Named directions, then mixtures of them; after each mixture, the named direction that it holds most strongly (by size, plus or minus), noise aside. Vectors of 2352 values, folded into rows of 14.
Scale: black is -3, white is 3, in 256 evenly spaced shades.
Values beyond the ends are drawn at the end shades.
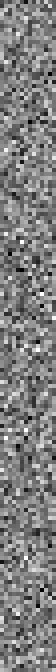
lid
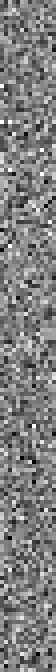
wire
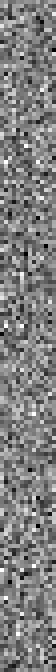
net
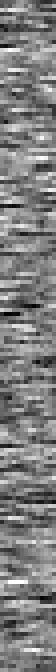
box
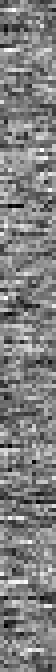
box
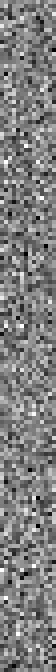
net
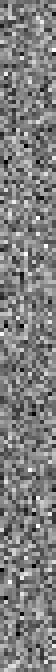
net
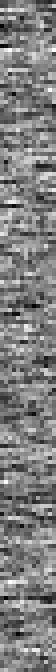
box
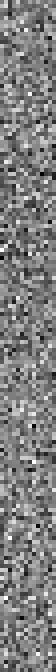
wire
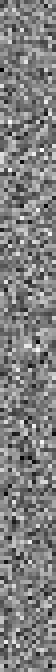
wire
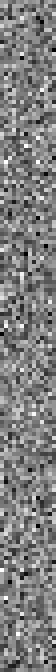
net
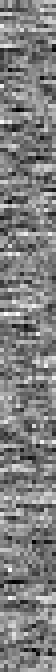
box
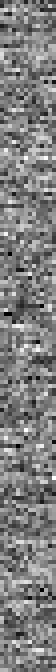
lid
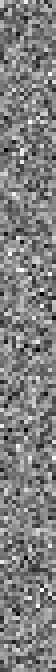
lid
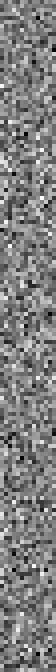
wire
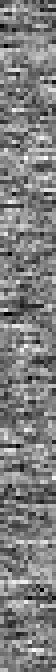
box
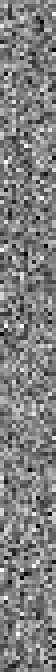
net
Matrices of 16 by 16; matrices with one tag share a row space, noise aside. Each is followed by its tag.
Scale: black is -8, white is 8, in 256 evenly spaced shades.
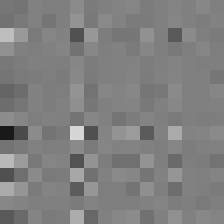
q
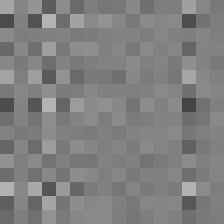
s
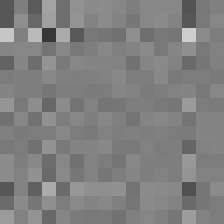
s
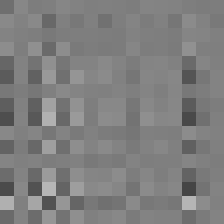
s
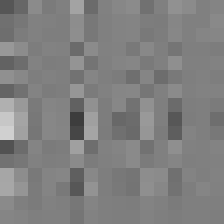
q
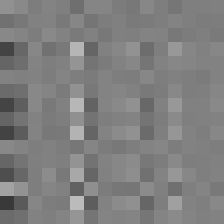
q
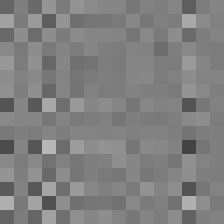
s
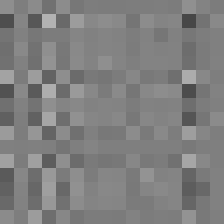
s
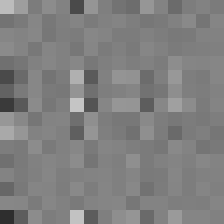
q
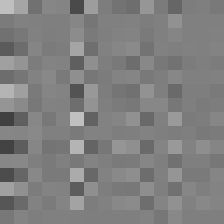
q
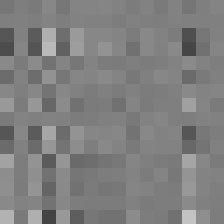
s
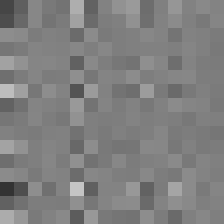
q
